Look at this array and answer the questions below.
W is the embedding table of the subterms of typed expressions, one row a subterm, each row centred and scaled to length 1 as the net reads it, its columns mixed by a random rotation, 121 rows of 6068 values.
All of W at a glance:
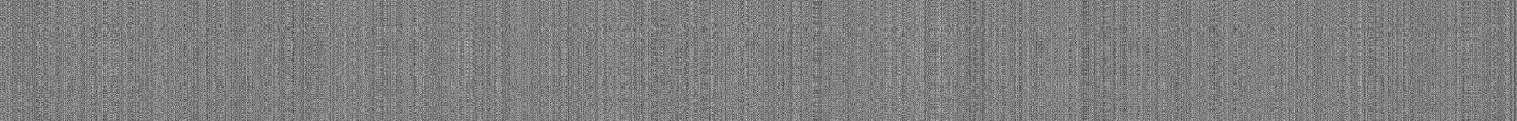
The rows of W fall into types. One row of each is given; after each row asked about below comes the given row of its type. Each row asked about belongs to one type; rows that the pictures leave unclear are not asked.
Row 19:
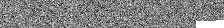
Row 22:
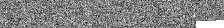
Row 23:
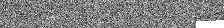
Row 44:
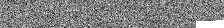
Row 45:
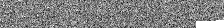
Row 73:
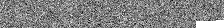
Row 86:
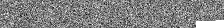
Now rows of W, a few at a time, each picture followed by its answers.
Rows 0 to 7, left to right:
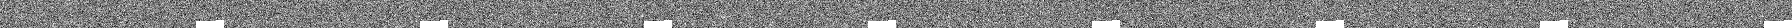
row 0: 73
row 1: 23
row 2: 22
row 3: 23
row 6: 44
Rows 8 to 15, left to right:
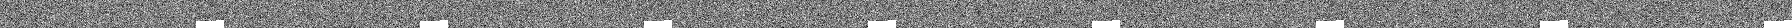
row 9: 45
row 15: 73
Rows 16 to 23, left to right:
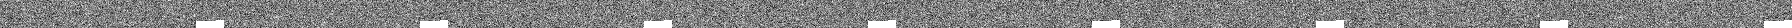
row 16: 22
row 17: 23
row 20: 44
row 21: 86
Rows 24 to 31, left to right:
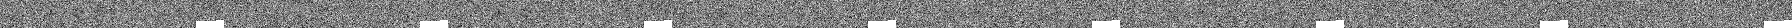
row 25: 44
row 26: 73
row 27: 45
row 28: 73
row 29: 73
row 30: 19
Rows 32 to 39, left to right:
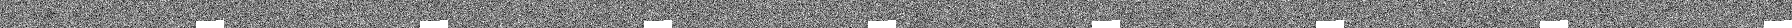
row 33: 86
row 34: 86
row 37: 45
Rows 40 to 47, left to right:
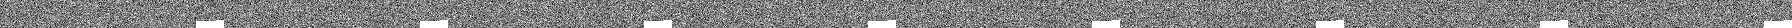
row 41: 44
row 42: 86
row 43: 86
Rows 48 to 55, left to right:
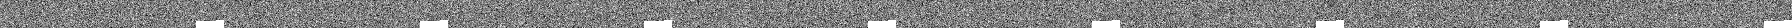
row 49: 44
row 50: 45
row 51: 45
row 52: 44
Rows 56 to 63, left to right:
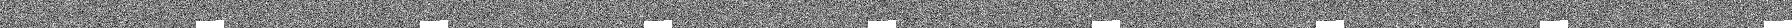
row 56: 73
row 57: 86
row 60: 22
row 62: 73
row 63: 86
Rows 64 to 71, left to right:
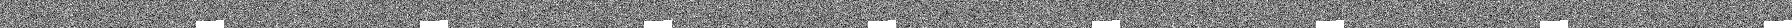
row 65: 86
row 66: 44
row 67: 45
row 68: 73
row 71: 45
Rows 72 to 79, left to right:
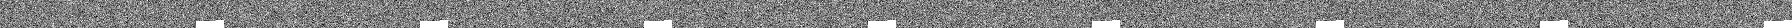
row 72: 73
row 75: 44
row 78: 45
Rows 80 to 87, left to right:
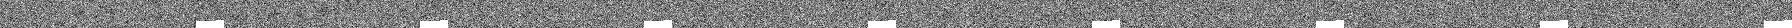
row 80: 22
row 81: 22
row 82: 44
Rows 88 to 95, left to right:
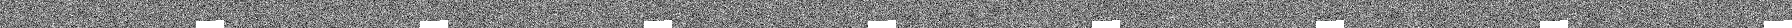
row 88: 73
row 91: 86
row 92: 22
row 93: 23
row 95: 86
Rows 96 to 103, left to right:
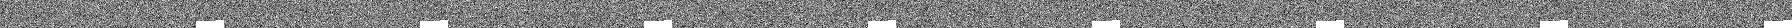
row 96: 45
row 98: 45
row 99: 73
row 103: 86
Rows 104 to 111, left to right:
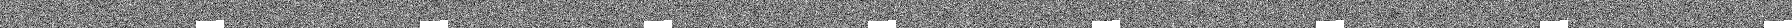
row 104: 19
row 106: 44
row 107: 23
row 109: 73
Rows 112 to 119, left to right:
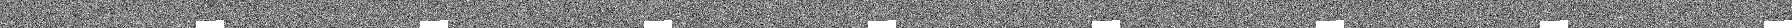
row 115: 86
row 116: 23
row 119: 23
